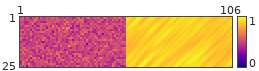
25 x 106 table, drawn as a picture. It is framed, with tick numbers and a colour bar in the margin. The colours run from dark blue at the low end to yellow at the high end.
The table splits into one row of 2 panels. Panel 1,1: middling, fine-grained. Panel 1,2: very high, slanting up to the right, faint in contrast.
